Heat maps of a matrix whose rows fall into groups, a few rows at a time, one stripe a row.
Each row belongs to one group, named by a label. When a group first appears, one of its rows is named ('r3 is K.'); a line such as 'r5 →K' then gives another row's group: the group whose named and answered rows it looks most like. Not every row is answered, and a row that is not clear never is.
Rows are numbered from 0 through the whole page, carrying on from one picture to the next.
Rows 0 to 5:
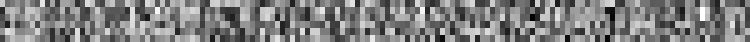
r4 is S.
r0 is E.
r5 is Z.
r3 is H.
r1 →Z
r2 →Z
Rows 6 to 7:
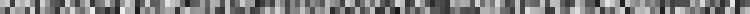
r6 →E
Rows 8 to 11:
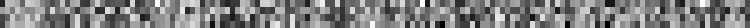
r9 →E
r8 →Z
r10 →Z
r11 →Z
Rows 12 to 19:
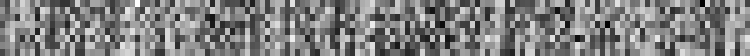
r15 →Z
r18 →H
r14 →H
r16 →H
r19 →H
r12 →Z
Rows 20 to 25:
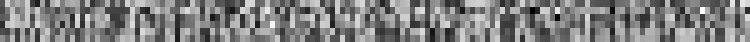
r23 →S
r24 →H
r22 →S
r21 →Z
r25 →H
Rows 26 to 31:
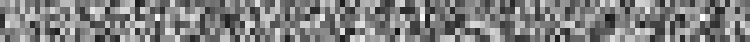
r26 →E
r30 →H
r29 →S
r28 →Z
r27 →H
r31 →E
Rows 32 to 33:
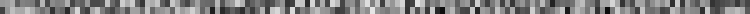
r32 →E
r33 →Z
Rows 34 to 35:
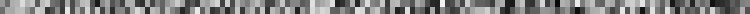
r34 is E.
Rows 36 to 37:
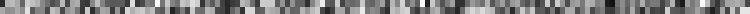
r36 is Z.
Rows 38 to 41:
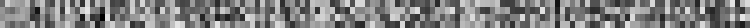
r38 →S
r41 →E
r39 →E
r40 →S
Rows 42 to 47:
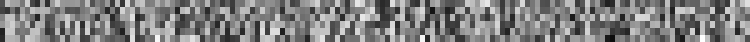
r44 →E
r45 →S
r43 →H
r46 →S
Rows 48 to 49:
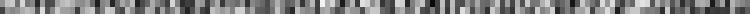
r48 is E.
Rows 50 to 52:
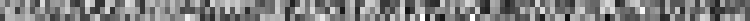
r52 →Z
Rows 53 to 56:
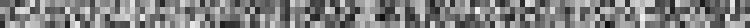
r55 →H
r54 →E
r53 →H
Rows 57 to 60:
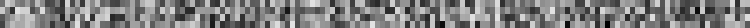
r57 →S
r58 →E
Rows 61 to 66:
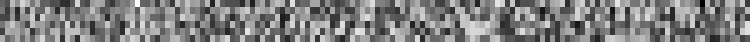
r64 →S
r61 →Z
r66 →E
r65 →S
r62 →H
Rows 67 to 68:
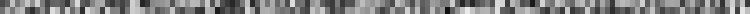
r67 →Z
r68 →S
